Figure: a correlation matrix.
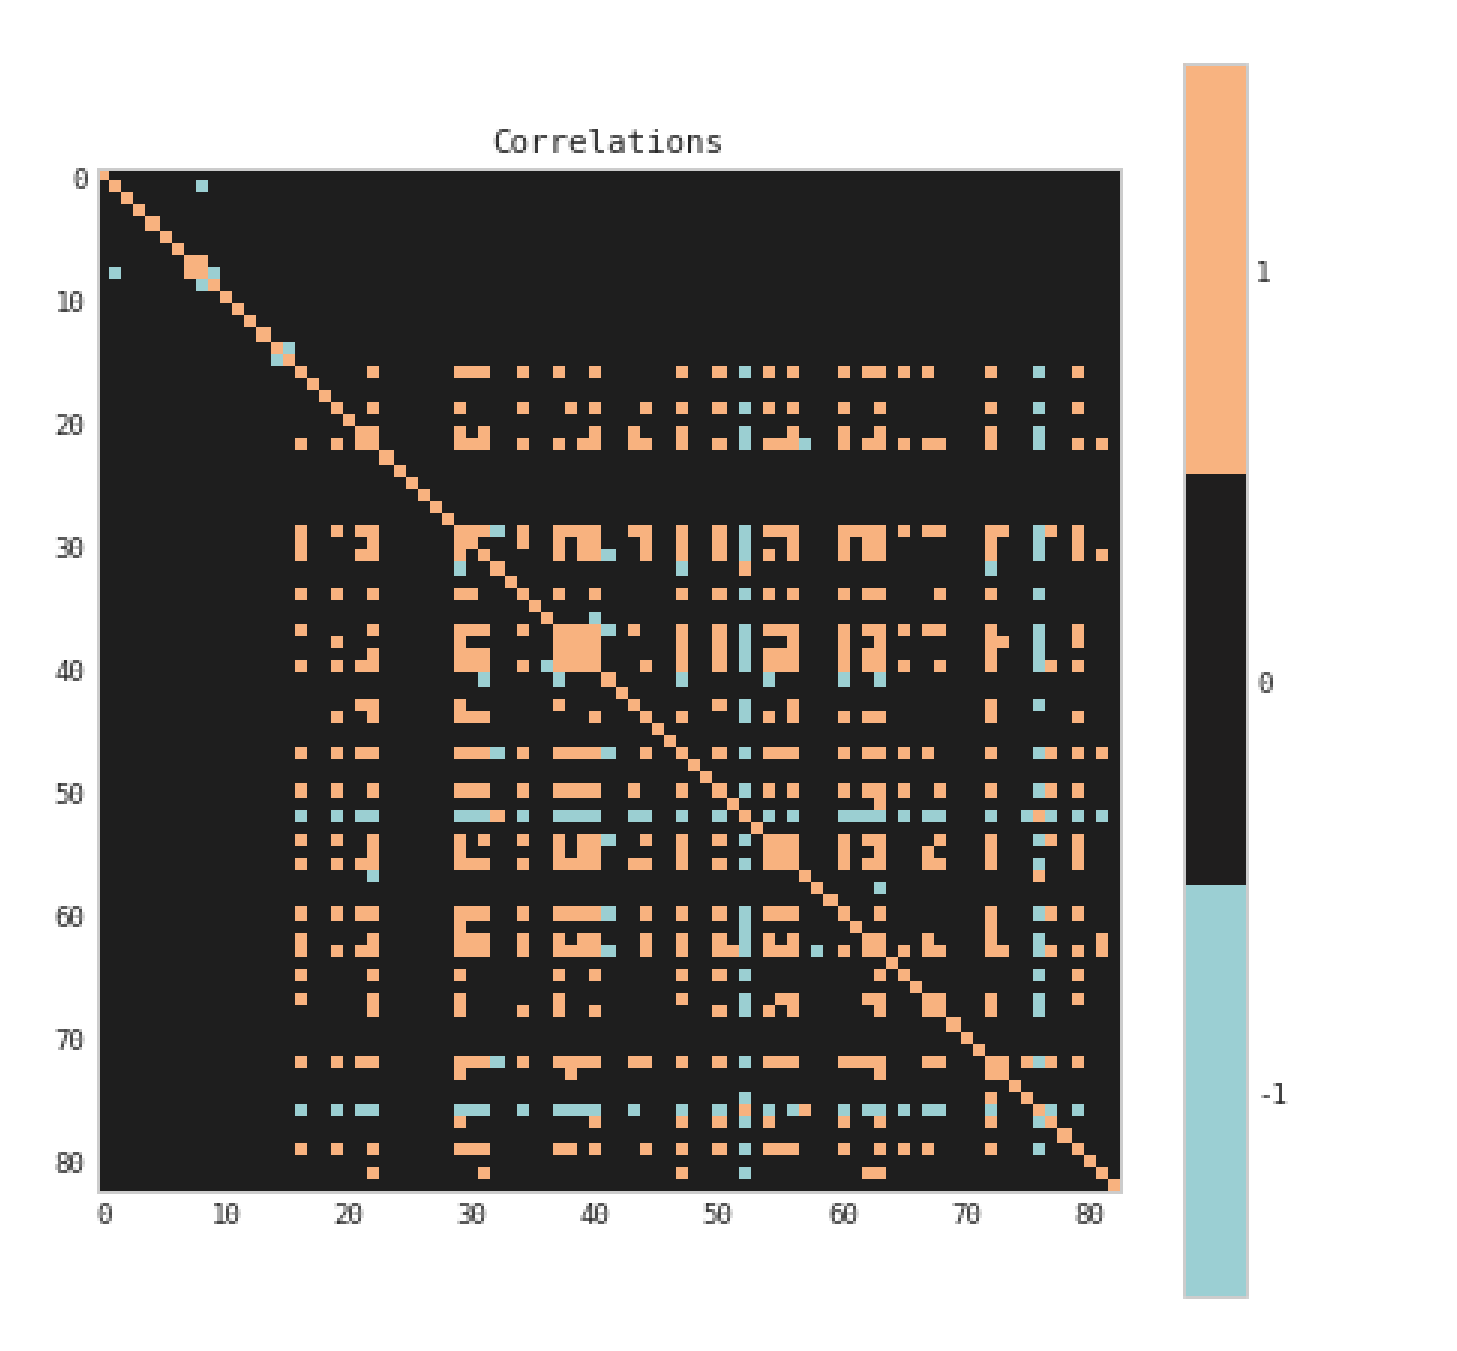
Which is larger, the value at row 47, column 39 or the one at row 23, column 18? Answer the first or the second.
the first
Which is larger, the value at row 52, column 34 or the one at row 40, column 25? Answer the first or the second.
the second
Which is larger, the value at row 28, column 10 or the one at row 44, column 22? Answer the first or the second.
the second
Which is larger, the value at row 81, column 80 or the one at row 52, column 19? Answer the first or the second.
the first
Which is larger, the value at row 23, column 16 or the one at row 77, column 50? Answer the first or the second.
the second
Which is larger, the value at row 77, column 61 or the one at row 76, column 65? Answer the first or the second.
the first
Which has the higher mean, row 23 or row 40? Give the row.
40
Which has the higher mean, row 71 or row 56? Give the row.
56
